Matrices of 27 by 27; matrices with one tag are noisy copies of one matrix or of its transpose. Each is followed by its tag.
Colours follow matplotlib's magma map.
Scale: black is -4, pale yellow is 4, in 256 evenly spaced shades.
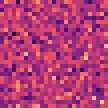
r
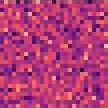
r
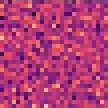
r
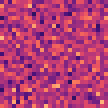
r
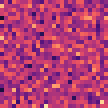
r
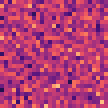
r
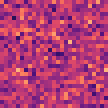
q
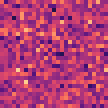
q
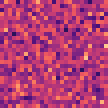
r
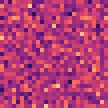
r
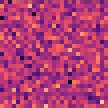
r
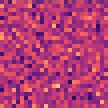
r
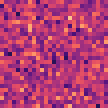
q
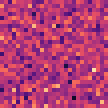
r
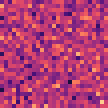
r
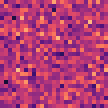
q
